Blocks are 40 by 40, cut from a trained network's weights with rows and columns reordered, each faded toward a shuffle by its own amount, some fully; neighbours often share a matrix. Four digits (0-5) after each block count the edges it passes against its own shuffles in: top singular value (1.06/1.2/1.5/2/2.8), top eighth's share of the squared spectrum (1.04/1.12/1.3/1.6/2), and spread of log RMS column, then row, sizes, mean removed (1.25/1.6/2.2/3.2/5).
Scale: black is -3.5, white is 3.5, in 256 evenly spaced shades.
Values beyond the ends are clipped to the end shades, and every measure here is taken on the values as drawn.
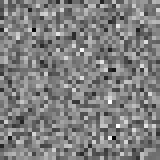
1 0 0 0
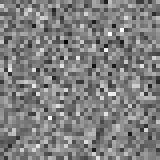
0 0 0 0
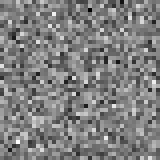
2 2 0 0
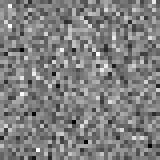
0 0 0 0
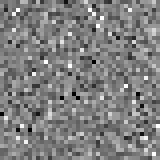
0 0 0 0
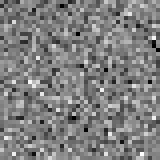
0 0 0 0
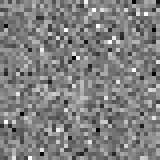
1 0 0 0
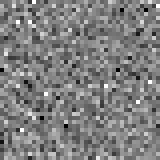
0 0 0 0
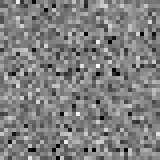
2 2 0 1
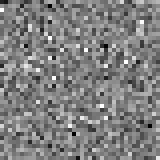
1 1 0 0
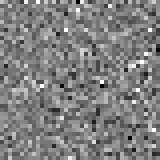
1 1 0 0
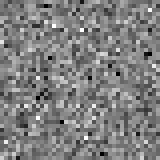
1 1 0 0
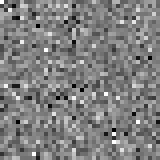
3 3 1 1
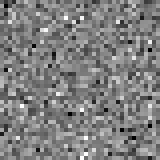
2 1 0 0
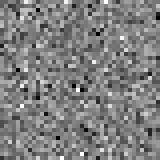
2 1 0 0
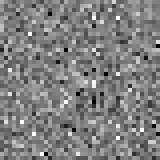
2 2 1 0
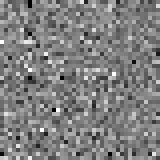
2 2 1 1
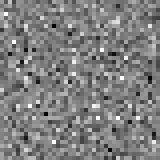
1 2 0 0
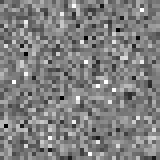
2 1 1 0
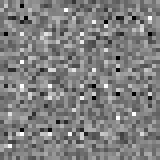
3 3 2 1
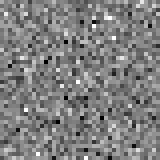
1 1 0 0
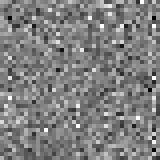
3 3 1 0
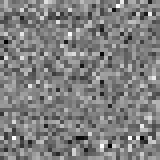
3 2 1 1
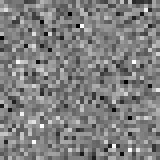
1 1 0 0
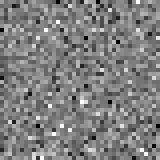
1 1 0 0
